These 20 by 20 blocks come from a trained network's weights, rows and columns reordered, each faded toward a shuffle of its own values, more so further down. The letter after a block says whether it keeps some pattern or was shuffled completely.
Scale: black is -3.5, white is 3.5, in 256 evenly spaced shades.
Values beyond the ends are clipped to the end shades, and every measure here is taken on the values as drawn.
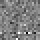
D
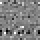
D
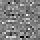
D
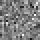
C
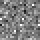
C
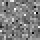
C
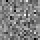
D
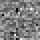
D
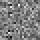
C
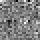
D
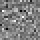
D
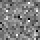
C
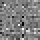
D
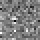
D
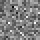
C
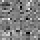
D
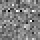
D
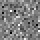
C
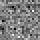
D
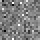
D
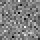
C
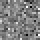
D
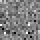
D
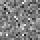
C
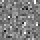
C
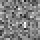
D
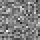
D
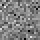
C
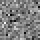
C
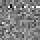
D
